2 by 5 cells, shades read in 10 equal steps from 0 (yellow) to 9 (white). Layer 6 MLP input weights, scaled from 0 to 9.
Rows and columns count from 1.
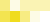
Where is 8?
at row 1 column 2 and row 2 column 4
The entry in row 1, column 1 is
4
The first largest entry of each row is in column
2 5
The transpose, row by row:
4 2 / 8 0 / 6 4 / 6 8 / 6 9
